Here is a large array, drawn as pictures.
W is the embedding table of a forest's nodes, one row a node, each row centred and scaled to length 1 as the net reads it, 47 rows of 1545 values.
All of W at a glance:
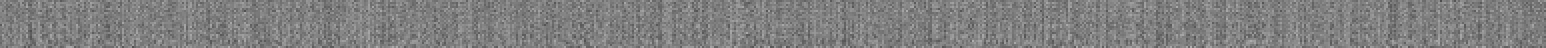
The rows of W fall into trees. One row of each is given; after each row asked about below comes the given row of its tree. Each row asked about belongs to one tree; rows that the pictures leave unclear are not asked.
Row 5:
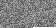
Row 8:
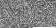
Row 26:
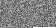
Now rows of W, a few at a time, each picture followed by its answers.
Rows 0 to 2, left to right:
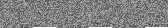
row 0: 8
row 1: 5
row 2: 26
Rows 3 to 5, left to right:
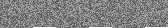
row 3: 26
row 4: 26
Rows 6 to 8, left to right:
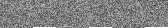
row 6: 26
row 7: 26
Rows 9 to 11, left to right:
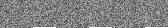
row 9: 5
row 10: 5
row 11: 5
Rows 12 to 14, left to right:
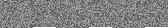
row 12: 8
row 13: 26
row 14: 26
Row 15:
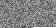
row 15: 5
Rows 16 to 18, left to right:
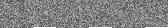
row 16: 5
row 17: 26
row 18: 8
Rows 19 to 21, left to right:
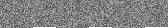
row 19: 5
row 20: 5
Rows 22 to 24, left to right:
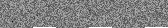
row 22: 26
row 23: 8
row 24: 26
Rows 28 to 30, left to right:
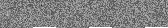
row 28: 8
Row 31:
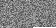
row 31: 5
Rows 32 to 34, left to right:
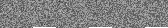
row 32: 5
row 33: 8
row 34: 26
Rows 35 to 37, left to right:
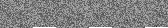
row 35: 26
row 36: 26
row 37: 26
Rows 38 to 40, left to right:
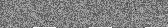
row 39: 8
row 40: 8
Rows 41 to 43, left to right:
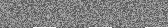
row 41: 8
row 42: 8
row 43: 8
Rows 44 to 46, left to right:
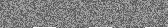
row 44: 26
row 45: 8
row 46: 5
